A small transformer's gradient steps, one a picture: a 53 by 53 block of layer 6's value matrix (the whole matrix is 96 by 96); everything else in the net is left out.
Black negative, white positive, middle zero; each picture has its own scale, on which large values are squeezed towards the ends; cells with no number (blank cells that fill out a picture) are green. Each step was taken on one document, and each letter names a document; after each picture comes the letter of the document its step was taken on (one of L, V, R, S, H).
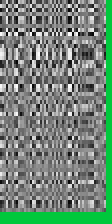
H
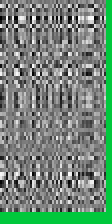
H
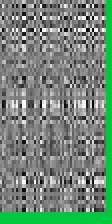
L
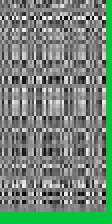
L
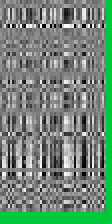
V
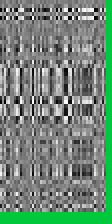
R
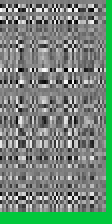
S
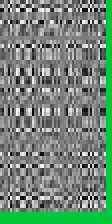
S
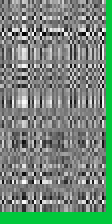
L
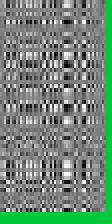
V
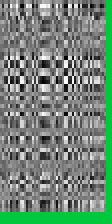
S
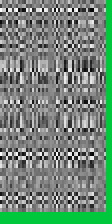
S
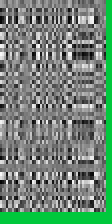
H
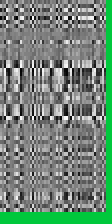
R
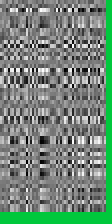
S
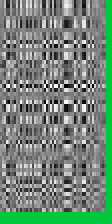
V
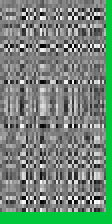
S
